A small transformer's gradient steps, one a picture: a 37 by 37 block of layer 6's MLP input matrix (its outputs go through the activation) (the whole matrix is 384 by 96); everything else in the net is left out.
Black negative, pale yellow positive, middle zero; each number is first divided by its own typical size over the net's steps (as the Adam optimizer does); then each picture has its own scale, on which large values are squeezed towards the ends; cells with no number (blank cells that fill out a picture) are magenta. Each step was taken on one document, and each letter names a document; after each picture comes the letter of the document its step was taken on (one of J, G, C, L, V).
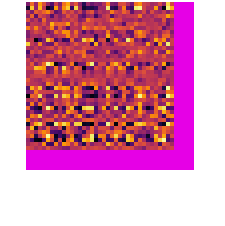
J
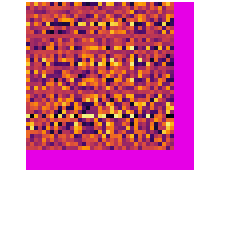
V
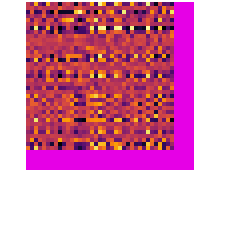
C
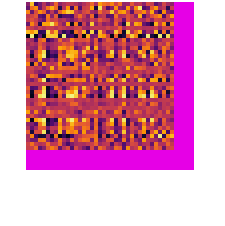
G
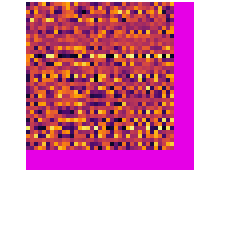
G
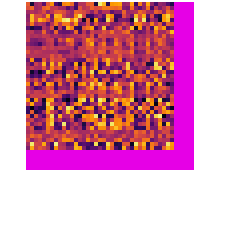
V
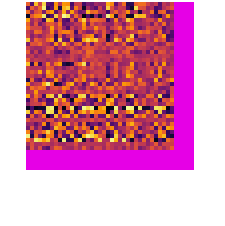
J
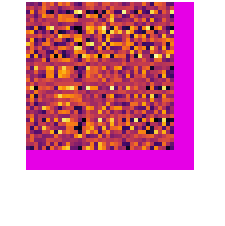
C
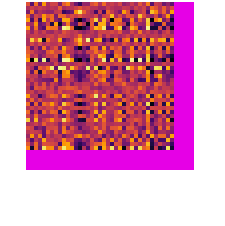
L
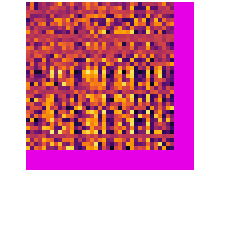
V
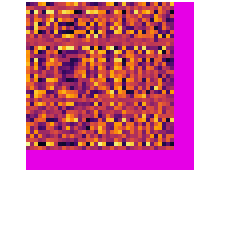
G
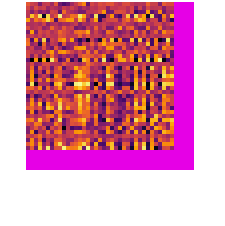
L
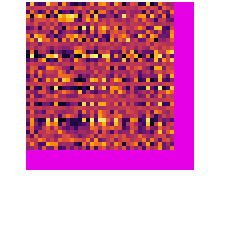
G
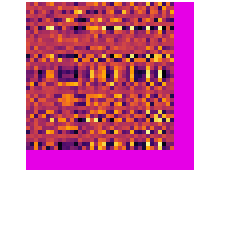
C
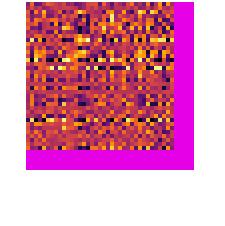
L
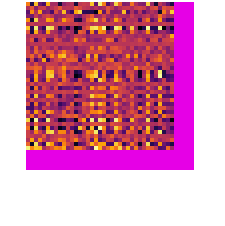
C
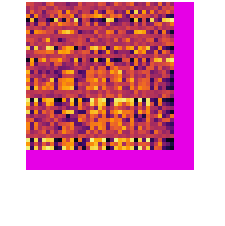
V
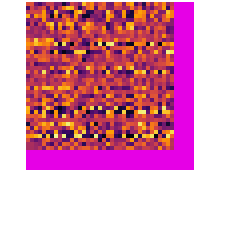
J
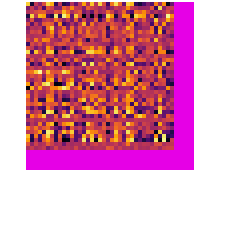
J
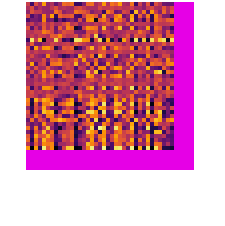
V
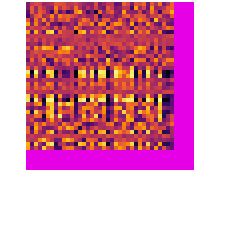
V
